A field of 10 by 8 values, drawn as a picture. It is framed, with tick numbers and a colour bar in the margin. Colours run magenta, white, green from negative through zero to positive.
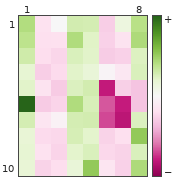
Ninth with the lowest average: middle right. Odd patch: lower, in the middle right. Stripes: upright, repeating 2 times.
